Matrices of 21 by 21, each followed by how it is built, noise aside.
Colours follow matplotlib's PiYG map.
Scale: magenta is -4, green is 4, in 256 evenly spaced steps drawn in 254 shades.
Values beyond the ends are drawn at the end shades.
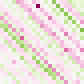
Toeplitz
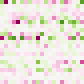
uneven rows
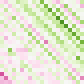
Toeplitz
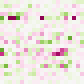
uneven rows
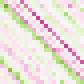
Toeplitz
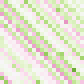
Toeplitz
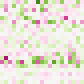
uneven rows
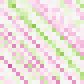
Toeplitz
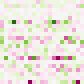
uneven rows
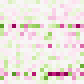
uneven rows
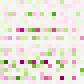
uneven rows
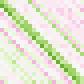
Toeplitz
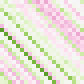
Toeplitz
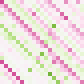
Toeplitz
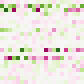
uneven rows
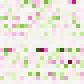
uneven rows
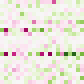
uneven rows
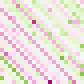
Toeplitz
